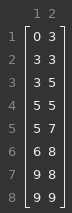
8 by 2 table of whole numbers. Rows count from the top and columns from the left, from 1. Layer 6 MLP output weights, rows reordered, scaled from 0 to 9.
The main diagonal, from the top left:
0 3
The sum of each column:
40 48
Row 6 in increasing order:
6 8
